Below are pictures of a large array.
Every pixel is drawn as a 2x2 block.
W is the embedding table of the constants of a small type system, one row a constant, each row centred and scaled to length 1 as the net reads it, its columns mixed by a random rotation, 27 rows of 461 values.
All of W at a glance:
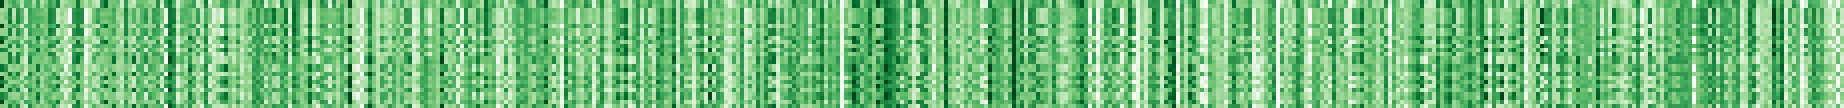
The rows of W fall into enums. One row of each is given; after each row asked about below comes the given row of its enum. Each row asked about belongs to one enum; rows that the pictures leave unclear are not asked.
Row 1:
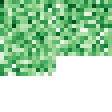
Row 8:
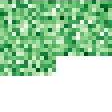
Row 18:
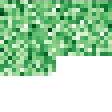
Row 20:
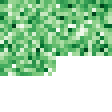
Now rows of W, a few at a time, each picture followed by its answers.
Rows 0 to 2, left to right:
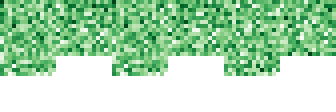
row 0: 1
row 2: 8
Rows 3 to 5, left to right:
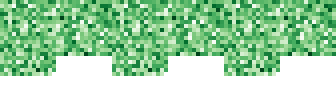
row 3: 8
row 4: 8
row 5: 8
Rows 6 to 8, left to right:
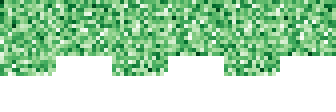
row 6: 1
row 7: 8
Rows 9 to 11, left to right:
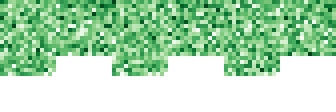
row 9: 20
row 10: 1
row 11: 8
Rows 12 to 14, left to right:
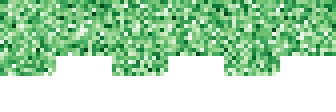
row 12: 20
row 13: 8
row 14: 18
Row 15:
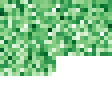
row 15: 18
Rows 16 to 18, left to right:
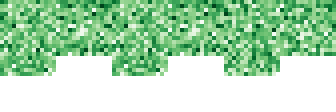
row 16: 20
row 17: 20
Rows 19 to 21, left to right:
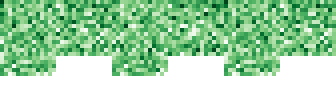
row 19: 1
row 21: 1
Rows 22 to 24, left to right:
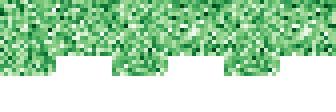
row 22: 18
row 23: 20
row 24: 20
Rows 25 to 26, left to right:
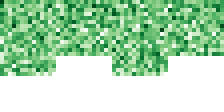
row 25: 1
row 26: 18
